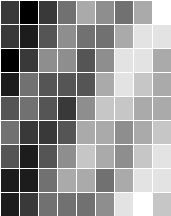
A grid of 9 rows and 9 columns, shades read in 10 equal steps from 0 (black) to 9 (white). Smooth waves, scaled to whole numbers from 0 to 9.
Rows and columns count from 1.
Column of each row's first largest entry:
9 8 7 7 6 9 9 8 8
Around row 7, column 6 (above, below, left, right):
6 4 7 5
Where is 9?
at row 1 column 9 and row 9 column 8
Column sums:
17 17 29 37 44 48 57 65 65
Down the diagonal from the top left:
2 1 5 3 5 6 5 8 7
